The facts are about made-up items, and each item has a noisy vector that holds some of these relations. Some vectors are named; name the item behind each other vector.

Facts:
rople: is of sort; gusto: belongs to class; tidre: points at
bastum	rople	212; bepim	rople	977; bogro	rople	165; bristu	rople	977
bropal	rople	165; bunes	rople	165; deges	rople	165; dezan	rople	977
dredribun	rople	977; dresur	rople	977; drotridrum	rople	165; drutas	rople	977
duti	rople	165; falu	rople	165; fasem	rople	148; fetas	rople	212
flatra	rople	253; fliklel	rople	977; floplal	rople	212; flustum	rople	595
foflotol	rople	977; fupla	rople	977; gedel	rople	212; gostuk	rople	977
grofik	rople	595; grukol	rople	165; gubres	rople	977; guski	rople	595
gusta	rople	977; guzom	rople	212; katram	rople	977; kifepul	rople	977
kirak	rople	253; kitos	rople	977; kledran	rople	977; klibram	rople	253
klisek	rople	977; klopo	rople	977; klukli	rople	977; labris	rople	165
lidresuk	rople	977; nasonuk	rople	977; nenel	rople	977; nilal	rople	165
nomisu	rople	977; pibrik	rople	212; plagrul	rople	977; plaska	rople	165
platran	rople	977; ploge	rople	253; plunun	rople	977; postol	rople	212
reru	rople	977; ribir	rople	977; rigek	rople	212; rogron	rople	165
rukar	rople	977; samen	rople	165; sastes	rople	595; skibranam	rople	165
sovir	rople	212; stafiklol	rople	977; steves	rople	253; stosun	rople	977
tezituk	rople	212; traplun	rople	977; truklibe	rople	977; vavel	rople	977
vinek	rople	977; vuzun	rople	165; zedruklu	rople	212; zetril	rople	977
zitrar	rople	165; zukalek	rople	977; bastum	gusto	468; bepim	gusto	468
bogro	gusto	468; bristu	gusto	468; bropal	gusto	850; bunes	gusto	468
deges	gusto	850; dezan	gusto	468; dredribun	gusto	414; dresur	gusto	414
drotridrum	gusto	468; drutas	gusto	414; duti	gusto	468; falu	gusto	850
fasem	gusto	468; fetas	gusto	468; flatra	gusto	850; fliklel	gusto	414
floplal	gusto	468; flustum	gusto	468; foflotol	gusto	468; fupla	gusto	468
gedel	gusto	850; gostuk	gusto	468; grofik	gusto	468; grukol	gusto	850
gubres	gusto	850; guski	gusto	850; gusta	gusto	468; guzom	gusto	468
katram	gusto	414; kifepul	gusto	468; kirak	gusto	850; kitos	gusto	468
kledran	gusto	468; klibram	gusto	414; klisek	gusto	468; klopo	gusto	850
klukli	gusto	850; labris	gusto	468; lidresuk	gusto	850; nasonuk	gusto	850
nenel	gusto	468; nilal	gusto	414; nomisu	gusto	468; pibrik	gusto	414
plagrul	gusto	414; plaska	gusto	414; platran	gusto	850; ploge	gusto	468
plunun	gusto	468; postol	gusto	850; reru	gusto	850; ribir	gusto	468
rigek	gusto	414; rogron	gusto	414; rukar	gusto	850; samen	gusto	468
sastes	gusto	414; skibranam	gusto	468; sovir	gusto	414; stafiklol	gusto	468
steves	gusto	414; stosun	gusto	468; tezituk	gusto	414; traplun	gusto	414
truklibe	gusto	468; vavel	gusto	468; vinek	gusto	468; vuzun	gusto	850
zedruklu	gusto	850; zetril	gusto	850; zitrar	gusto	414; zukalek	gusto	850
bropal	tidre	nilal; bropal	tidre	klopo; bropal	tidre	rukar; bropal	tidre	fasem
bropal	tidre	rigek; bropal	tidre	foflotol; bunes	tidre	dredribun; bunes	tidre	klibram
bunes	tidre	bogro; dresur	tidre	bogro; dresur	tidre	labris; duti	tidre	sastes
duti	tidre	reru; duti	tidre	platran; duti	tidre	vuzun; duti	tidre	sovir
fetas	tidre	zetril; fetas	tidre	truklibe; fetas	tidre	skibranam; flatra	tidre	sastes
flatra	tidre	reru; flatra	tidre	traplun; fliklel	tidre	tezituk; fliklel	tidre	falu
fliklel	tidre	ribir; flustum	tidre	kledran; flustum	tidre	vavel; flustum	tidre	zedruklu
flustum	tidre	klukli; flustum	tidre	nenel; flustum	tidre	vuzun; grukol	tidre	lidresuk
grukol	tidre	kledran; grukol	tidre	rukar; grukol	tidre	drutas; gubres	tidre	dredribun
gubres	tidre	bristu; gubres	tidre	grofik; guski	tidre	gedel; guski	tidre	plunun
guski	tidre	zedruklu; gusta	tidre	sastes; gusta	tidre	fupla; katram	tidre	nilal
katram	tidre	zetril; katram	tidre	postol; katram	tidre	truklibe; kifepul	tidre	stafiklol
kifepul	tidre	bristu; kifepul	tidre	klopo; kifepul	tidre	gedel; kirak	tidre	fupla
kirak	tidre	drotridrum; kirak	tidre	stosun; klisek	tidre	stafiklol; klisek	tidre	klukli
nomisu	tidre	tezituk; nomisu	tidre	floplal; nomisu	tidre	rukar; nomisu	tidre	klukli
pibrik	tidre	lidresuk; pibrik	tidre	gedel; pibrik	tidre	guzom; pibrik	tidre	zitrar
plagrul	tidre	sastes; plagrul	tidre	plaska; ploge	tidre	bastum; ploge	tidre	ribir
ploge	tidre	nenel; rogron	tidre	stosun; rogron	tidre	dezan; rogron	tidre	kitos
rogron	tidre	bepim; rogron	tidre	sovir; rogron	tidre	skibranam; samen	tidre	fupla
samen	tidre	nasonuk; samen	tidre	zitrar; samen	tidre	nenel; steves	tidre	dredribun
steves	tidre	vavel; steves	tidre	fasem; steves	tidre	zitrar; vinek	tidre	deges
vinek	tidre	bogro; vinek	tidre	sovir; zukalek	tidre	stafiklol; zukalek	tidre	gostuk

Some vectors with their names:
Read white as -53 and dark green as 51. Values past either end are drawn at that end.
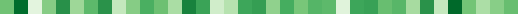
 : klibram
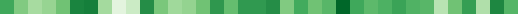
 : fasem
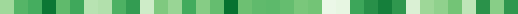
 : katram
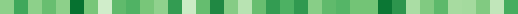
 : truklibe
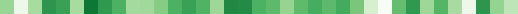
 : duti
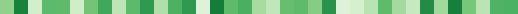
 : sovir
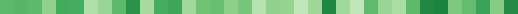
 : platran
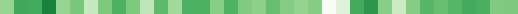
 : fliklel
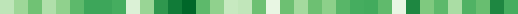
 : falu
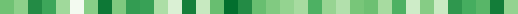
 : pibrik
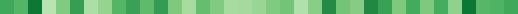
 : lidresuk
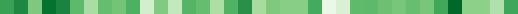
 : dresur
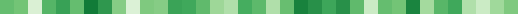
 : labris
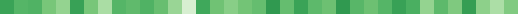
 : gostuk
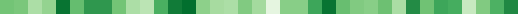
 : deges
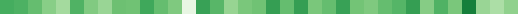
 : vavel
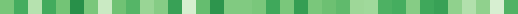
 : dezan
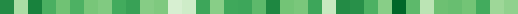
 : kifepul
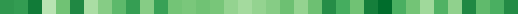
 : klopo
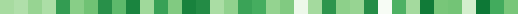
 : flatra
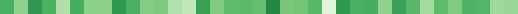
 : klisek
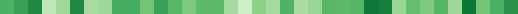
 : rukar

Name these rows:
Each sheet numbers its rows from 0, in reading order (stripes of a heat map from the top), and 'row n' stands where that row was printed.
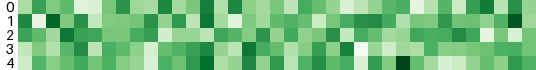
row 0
tezituk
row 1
guski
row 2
vinek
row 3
plaska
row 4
nilal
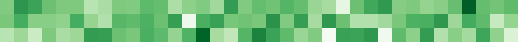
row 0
drutas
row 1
fupla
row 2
ploge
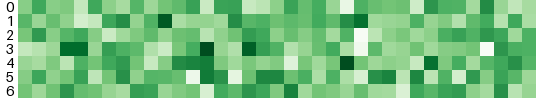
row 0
ribir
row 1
guzom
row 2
traplun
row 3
rogron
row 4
vuzun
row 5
steves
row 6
gusta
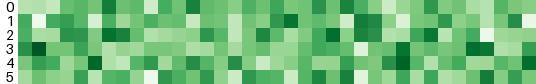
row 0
drotridrum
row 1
flustum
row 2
bunes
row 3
dredribun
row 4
zetril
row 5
zitrar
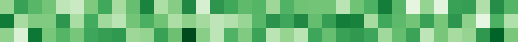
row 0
rigek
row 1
grofik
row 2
grukol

